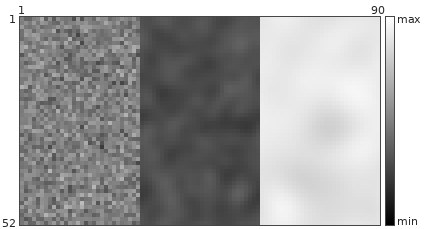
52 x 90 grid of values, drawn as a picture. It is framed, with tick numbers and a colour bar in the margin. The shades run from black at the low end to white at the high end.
The table splits into one row of 3 panels. Panel 1,1: middling, fine-grained. Panel 1,2: low, blotchy, faint in contrast. Panel 1,3: very high, smooth, faint in contrast.
